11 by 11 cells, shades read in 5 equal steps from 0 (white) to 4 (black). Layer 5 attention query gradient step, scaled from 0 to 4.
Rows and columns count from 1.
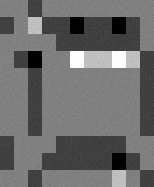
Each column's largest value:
3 3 4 3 3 4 3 3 4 3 3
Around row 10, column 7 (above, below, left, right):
3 2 3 3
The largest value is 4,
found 4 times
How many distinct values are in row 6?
2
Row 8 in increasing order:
2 2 2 2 2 2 2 2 2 3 3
